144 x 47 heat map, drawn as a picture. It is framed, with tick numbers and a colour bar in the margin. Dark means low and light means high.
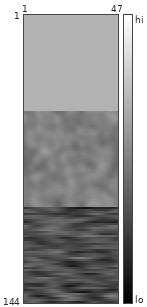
The table splits into 3 rows of 1 panel. Panel 1,1: high, flat. Panel 2,1: middling, blotchy, faint in contrast. Panel 3,1: low, streaked across.
